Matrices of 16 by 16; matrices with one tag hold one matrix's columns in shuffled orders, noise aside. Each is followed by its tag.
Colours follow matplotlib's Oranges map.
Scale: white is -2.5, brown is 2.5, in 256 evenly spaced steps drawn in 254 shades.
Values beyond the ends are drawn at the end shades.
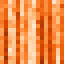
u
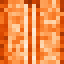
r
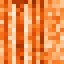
r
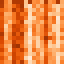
r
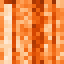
r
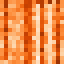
r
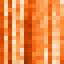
u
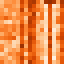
r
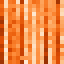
u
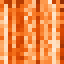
r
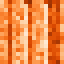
r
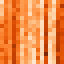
u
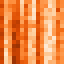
u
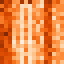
r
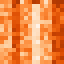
r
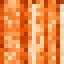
r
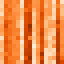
u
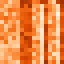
r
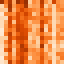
r
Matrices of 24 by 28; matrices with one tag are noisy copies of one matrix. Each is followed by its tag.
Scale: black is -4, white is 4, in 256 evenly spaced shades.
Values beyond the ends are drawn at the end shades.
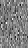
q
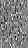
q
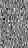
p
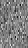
q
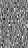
p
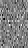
p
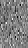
q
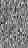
q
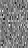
p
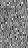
q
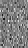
p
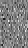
p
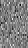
q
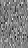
q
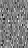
p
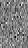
q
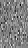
q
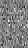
p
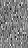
q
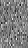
q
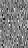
p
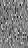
q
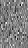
q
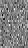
p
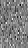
q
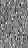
q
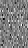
p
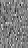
q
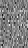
p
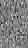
q
